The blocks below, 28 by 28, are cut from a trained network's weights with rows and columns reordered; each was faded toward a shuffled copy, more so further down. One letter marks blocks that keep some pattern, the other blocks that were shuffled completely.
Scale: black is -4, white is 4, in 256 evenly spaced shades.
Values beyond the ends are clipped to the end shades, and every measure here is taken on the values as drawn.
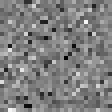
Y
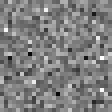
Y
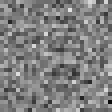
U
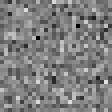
U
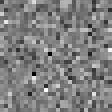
U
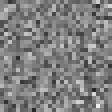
U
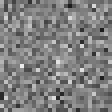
U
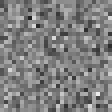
U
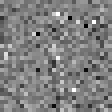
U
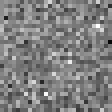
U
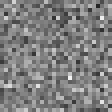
Y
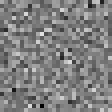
U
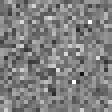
U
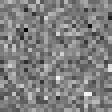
Y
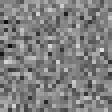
Y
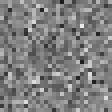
Y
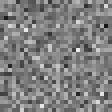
U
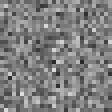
U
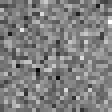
Y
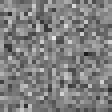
Y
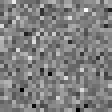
U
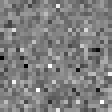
Y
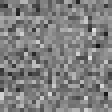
U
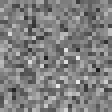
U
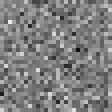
Y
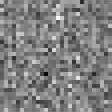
U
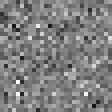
U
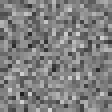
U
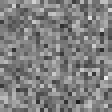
Y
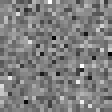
Y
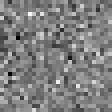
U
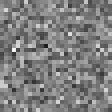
U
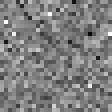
Y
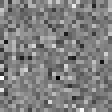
U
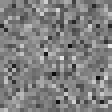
Y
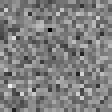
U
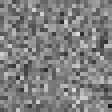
Y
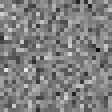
Y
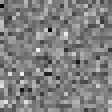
Y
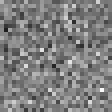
U
